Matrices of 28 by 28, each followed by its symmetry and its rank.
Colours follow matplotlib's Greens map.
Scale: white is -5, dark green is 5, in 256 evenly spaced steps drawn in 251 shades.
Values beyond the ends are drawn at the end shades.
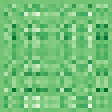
antisymmetric, rank two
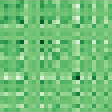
symmetric, rank two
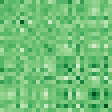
symmetric, rank three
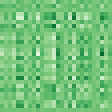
neither, rank two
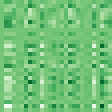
neither, rank two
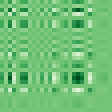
symmetric, rank one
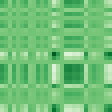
symmetric, rank one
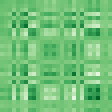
symmetric, rank two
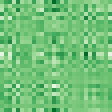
antisymmetric, rank two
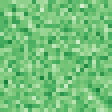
antisymmetric, full rank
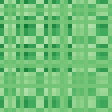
symmetric, rank one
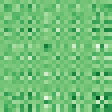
symmetric, rank two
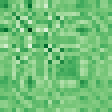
symmetric, rank three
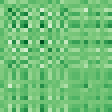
symmetric, rank two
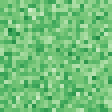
antisymmetric, full rank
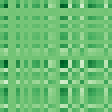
symmetric, rank one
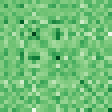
symmetric, rank three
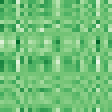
neither, rank two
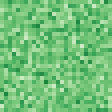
antisymmetric, full rank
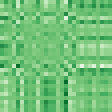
antisymmetric, rank two
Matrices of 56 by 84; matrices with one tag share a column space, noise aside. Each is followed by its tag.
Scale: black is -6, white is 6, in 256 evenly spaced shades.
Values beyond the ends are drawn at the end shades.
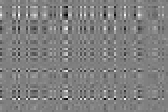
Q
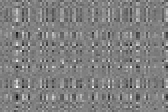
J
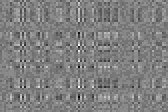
J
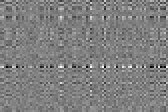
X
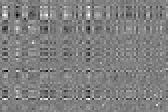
Q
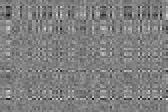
Q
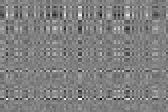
Q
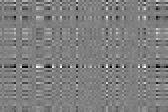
X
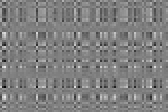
J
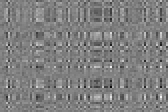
J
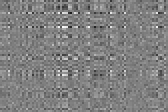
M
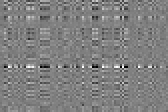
X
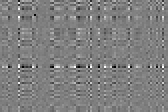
X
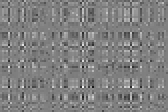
J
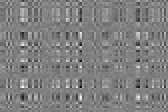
J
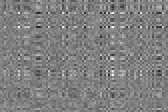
M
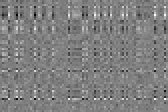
Q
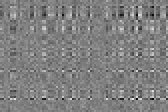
Q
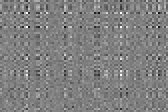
M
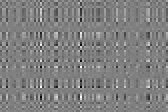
J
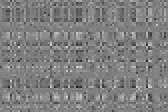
J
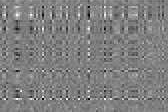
Q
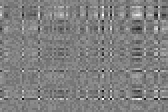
Q
